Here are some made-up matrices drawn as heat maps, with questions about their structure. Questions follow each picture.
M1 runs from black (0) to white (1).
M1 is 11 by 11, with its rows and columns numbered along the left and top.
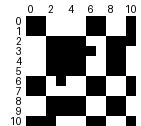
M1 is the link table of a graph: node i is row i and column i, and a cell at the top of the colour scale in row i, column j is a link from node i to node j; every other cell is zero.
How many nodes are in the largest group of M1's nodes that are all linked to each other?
2
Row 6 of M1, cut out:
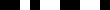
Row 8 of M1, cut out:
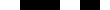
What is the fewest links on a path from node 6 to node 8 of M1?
1
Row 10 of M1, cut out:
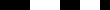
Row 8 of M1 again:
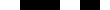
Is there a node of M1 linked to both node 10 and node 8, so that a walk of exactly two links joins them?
no
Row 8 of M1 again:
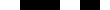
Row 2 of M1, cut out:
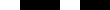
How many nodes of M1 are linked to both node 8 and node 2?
4
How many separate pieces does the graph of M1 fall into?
1
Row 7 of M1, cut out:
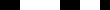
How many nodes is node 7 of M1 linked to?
6
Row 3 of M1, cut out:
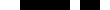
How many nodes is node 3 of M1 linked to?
4
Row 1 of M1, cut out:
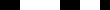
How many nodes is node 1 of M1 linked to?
6
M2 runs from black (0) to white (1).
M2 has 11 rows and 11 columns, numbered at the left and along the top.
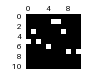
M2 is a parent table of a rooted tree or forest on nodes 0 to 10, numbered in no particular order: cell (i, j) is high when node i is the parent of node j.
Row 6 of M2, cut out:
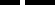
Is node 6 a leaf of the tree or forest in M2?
no
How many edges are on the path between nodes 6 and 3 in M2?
2
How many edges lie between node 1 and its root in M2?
1
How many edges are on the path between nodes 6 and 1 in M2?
1
